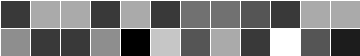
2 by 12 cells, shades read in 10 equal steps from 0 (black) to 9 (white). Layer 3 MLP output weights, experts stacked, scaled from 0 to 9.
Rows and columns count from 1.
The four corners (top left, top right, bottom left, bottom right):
2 6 5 1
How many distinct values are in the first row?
4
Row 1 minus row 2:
-3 4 4 -3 6 -5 1 -2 1 -7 3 5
